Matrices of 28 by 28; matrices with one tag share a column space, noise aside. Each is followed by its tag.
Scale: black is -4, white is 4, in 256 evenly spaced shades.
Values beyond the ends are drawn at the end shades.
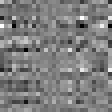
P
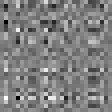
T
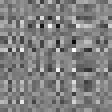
P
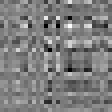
P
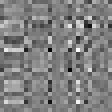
P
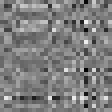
T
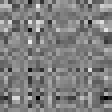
T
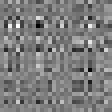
P
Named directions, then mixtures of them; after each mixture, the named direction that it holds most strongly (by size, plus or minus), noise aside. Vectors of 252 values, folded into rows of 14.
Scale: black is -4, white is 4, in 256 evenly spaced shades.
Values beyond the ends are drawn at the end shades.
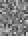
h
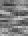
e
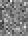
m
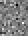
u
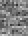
e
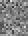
m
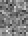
h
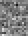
u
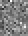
m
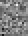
u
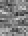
e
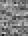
e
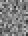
h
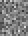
m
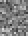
h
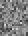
h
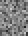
h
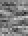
e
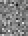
u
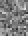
h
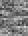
e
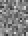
h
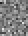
u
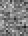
m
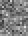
m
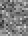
m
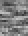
e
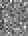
m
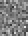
h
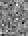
u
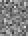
m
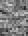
e
